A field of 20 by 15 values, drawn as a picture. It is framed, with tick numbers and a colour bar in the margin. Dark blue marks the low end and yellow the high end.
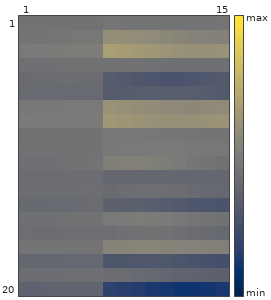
Streaks run across, left to right. The middle left is the calmest part. A vertical seam about 40% of the way across splits the table, and the left part is calmer. The ninth with the lowest average is the bottom right.
